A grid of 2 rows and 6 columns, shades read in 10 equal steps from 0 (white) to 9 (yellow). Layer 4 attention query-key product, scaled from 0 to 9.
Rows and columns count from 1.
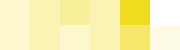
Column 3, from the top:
4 2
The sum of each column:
4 6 6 6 15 1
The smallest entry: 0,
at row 1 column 6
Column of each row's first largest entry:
5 5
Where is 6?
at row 2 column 5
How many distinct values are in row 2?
4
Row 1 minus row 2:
0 0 2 0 3 -1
